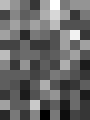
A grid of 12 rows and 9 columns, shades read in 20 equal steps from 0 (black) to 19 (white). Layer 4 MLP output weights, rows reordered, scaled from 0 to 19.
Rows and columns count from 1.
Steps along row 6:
down up same down up up up down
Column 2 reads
11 10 12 9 5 7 4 7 6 7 7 9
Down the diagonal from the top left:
14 10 9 9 4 7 13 6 7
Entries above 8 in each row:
7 5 6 5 2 3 3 1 1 2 2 3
